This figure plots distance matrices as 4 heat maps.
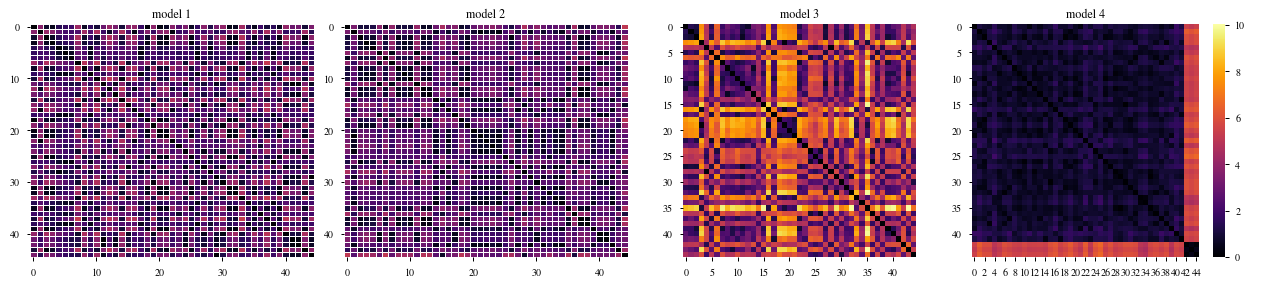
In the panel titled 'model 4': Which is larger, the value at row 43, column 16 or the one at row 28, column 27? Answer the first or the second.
the first
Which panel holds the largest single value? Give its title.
model 3
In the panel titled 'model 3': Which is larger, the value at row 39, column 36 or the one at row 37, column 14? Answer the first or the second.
the first
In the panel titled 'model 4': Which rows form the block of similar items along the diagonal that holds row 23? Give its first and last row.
0 to 41
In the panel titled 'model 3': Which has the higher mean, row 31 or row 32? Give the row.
32
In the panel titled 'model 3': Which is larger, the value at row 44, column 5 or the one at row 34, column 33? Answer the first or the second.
the first
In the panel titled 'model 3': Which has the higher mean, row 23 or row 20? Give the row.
20
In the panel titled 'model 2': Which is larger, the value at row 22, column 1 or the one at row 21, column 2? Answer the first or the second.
the second
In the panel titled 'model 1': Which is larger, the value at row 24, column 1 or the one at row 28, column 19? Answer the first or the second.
the second
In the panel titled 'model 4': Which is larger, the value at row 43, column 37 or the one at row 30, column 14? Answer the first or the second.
the first
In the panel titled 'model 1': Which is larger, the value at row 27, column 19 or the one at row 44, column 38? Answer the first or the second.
the second
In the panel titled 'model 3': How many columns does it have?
45
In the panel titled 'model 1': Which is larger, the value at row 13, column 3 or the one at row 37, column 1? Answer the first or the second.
the second
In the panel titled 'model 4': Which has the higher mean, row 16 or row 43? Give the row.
43
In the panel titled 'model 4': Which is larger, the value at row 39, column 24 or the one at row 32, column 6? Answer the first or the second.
the first
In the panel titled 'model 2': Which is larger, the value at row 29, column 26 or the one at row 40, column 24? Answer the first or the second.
the first
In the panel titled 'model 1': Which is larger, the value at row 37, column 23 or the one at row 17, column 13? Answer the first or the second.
the first
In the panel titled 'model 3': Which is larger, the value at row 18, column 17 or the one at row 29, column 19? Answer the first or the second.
the second
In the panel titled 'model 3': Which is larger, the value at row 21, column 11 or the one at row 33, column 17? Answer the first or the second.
the first
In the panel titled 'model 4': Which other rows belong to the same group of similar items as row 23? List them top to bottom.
0, 1, 2, 3, 4, 5, 6, 7, 8, 9, 10, 11, 12, 13, 14, 15, 16, 17, 18, 19, 20, 21, 22, 24, 25, 26, 27, 28, 29, 30, 31, 32, 33, 34, 35, 36, 37, 38, 39, 40, 41
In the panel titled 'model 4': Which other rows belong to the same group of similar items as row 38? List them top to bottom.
0, 1, 2, 3, 4, 5, 6, 7, 8, 9, 10, 11, 12, 13, 14, 15, 16, 17, 18, 19, 20, 21, 22, 23, 24, 25, 26, 27, 28, 29, 30, 31, 32, 33, 34, 35, 36, 37, 39, 40, 41
